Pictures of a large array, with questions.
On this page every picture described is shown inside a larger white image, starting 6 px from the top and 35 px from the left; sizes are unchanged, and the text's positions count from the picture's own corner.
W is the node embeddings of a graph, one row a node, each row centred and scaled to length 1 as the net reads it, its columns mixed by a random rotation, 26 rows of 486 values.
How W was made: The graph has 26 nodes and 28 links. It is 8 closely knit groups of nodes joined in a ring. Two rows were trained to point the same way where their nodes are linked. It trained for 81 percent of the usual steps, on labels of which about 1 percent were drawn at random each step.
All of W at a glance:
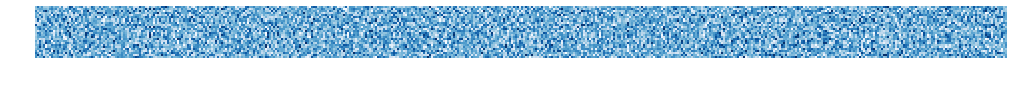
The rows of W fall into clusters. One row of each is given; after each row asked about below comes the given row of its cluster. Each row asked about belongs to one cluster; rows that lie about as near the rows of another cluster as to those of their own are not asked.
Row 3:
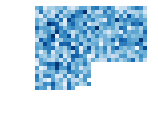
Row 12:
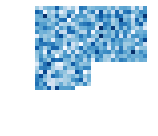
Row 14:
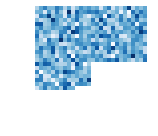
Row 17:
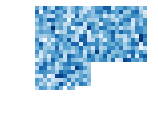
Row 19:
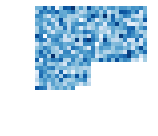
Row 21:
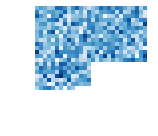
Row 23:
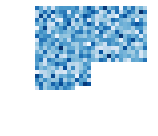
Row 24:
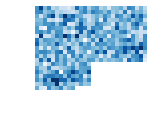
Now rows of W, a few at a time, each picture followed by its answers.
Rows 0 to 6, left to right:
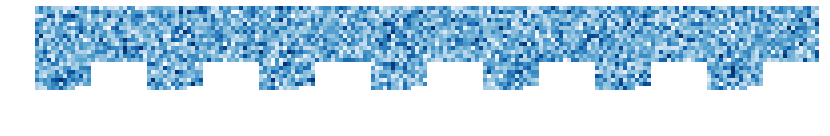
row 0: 24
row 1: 14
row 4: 17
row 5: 23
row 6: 21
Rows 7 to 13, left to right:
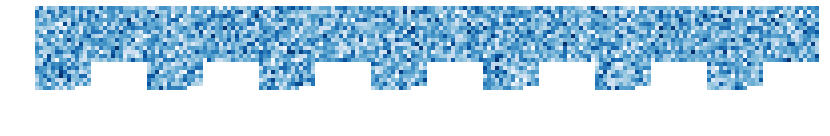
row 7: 21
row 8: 12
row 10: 14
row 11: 19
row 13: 14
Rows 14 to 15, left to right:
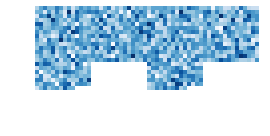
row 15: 24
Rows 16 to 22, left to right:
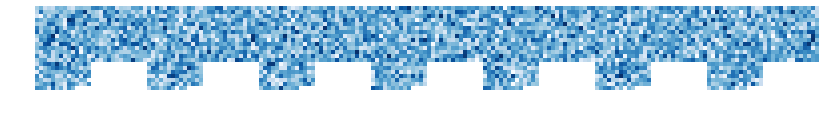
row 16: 3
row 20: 19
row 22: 17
